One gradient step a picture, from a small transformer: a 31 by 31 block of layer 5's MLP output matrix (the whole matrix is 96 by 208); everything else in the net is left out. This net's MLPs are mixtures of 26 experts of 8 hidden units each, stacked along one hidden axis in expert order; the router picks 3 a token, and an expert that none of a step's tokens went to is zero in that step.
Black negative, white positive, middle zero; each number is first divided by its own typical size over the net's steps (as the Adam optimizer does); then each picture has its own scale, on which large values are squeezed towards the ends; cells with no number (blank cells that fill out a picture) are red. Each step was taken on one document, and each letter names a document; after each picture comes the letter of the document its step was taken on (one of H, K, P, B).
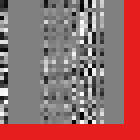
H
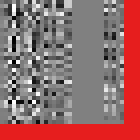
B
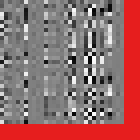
H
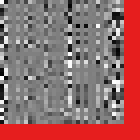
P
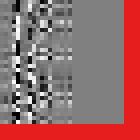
B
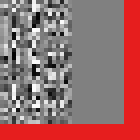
B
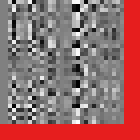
B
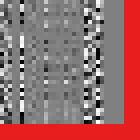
H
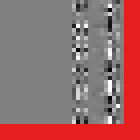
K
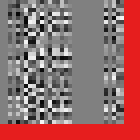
B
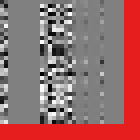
P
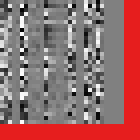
H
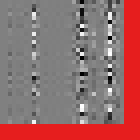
K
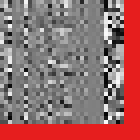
P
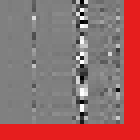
K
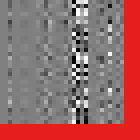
K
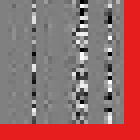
K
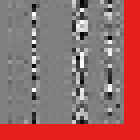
K
